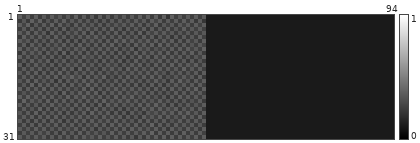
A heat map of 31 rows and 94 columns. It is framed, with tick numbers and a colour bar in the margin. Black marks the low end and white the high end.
The table splits into one row of 2 panels. Panel 1,1: low, checkered. Panel 1,2: very low, flat.
